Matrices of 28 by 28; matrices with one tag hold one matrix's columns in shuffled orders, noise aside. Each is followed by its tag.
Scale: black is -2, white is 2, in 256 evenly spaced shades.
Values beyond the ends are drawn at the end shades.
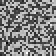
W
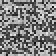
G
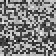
G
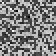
W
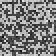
G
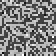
W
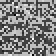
G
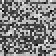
G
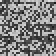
G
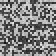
G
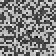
W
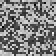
G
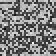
G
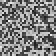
W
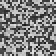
W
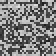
G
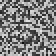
W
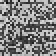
G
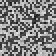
W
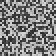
W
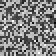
W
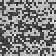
G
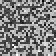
W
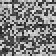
G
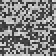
G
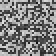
G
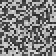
W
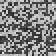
G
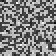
W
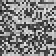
G
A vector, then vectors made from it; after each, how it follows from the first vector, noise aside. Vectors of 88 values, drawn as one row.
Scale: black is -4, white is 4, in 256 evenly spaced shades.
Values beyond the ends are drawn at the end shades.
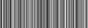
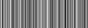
negated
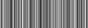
reversed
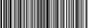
scaled up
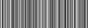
negated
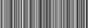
reversed
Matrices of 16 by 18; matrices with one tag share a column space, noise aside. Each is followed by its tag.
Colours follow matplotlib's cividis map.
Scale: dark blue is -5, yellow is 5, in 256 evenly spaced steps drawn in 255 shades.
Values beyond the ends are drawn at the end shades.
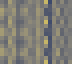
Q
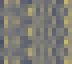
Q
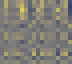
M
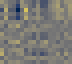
M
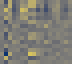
M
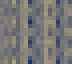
Q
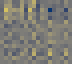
M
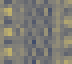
Q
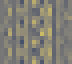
Q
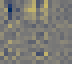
M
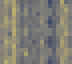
Q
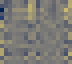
M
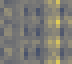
Q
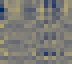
M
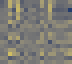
M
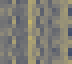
Q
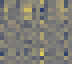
M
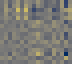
M
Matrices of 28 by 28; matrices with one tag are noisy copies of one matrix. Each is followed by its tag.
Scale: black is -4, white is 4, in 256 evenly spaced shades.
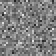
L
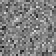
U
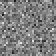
L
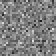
L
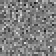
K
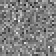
K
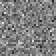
L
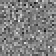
K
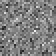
U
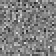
K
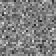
L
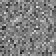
U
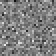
L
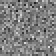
K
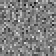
K
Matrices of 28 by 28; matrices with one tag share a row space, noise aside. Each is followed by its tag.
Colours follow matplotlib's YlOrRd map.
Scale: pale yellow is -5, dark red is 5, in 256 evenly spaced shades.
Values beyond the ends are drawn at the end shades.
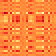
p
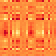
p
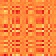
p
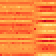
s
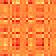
p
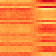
s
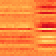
s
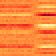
s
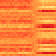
s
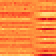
s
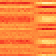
s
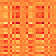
p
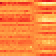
s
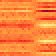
s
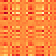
p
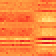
s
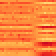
s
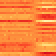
s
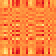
p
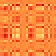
p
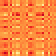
p
